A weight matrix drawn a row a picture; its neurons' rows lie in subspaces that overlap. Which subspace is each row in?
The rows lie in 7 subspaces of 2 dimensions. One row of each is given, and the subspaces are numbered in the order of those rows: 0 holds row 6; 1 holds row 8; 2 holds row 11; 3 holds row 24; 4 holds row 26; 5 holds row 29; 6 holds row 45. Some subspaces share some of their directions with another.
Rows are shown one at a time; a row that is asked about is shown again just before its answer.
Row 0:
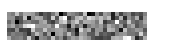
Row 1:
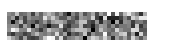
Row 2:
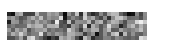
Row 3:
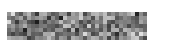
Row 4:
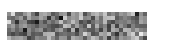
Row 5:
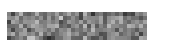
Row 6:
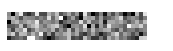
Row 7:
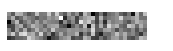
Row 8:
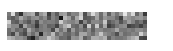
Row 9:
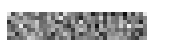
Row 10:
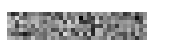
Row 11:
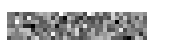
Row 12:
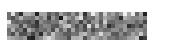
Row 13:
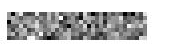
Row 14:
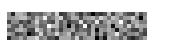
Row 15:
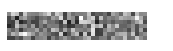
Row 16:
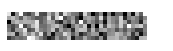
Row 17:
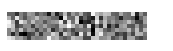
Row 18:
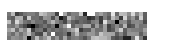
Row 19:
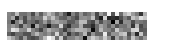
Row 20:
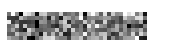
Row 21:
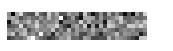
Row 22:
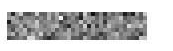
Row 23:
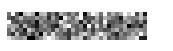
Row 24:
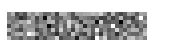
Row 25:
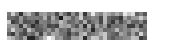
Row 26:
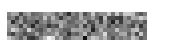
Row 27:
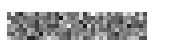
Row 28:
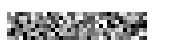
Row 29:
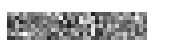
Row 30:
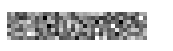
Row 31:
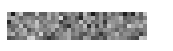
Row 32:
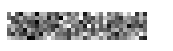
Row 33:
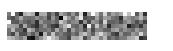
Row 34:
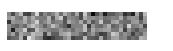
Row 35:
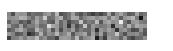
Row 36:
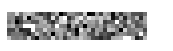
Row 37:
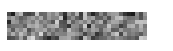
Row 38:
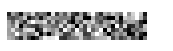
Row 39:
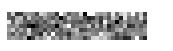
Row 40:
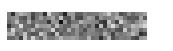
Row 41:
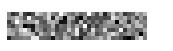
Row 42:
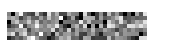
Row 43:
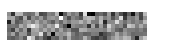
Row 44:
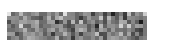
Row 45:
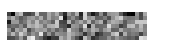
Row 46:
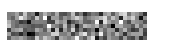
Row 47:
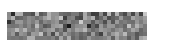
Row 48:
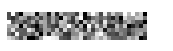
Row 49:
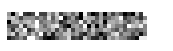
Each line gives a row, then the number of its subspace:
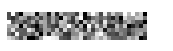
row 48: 0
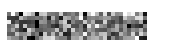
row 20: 5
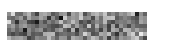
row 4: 0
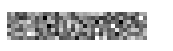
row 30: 3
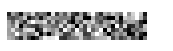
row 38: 0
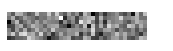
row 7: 5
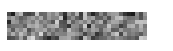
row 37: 6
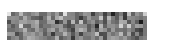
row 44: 6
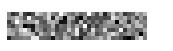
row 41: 2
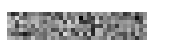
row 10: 5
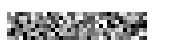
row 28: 1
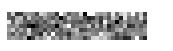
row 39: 2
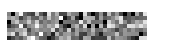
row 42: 1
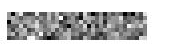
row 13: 0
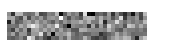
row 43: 2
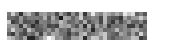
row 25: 4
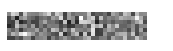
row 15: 5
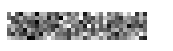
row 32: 0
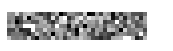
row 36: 2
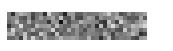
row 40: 1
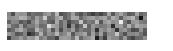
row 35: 3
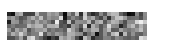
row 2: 6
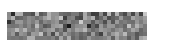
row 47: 4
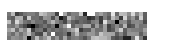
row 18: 2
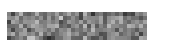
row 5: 4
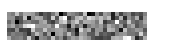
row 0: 2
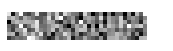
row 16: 6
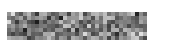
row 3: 0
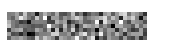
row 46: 3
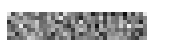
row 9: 6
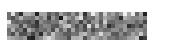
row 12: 3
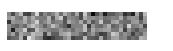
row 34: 1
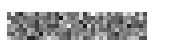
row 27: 3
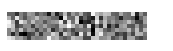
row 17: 5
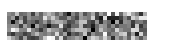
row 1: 4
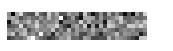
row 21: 1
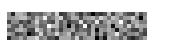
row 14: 3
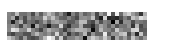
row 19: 4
